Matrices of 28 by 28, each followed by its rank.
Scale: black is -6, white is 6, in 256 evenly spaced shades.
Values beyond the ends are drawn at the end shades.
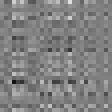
two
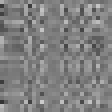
three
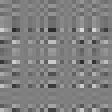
one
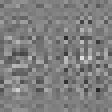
three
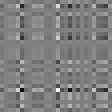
one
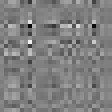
two
